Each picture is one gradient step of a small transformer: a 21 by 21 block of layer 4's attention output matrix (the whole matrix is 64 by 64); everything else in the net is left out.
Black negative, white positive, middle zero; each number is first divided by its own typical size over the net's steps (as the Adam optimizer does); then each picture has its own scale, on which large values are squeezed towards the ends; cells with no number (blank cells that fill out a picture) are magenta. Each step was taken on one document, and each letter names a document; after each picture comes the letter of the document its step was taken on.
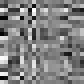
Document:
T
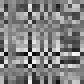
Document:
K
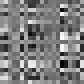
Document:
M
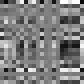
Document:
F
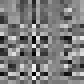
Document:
T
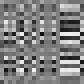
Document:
F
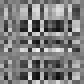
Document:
K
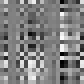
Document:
M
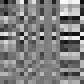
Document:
F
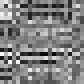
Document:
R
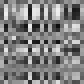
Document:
K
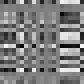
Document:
F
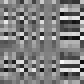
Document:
F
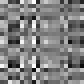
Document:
T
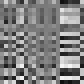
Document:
F
